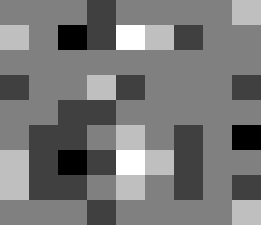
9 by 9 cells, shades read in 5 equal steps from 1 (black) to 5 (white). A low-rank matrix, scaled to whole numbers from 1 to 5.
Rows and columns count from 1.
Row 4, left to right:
2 3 3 4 2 3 3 3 2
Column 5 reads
3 5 3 2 3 4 5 4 3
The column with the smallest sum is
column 3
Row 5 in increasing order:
2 2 3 3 3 3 3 3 3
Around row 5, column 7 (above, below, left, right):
3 2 3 3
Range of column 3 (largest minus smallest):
2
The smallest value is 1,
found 3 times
